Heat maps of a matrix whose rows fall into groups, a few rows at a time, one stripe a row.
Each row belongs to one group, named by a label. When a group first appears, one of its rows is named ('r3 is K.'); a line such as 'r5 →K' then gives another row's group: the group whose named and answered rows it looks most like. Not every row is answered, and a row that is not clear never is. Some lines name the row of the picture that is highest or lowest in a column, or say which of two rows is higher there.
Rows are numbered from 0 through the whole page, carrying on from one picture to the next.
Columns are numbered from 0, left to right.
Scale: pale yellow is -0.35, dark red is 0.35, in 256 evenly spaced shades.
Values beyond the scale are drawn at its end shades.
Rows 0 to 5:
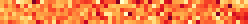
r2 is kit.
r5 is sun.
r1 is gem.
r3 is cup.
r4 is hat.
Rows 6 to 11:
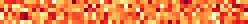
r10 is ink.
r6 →gem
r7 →cup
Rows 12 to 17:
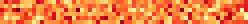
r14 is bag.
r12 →sun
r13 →hat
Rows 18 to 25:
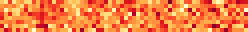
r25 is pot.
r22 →cup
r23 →kit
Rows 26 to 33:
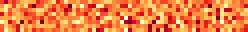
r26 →sun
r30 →cup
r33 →cup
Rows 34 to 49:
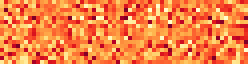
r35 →ink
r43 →cup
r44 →bag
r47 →sun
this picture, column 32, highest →43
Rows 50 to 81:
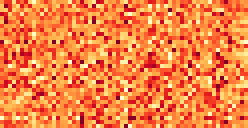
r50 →pot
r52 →hat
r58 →pot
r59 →gem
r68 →sun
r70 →pot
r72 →cup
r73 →sun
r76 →gem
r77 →cup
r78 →pot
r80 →pot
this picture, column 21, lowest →66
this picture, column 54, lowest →62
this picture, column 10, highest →73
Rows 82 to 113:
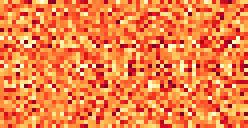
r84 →sun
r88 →gem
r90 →hat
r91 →kit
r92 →gem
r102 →hat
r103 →gem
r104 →sun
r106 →pot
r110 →bag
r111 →pot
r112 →kit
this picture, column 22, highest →110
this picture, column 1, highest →93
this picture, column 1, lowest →98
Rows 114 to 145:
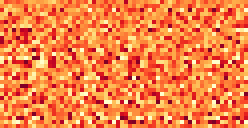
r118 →sun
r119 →sun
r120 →hat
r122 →ink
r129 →ink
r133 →ink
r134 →hat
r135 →ink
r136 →pot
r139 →cup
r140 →ink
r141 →kit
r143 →kit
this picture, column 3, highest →121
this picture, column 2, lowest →128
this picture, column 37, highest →121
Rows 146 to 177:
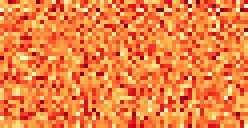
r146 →sun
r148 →kit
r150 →ink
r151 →kit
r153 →bag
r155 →ink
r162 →sun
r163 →hat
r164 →pot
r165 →sun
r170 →gem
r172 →sun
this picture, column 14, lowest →170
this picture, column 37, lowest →173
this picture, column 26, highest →152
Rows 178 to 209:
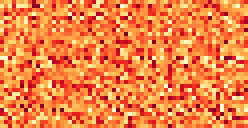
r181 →pot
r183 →bag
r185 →bag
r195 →hat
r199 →gem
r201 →cup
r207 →cup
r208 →pot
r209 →hat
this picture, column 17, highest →182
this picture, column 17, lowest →181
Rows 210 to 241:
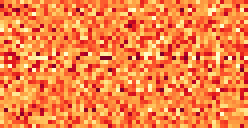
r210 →hat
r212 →bag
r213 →pot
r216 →hat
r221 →hat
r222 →hat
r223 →sun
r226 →kit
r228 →bag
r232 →kit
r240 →ink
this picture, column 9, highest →223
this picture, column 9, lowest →224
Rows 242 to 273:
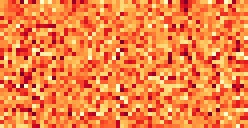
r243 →gem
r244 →gem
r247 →sun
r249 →gem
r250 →ink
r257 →hat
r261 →gem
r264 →kit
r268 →kit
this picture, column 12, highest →248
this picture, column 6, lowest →263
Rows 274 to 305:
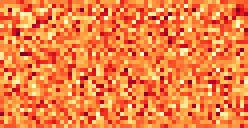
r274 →kit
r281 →bag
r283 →gem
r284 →hat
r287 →ink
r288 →kit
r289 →cup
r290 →gem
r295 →pot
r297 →pot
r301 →hat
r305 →sun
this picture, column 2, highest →276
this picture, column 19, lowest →294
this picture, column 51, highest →282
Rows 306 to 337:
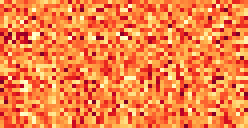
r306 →cup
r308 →pot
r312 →hat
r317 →hat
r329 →bag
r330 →bag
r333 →bag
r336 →pot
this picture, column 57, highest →311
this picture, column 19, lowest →326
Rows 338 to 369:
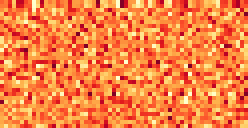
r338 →kit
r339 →kit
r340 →gem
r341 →bag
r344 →pot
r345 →sun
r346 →bag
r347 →ink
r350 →ink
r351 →pot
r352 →ink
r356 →sun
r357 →kit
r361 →bag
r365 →hat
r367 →hat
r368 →gem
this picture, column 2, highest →356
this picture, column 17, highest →342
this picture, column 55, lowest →349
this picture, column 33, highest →358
